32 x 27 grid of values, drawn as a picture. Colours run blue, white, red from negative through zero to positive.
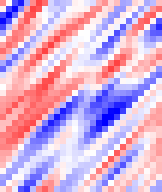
Grain: diagonal, up to the right. Mirror symmetry: none. Ninth with the highest average: middle left. Average level on the scale: 50%.
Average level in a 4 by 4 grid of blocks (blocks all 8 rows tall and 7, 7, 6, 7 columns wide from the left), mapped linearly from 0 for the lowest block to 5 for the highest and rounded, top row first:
3433
4433
5203
2233
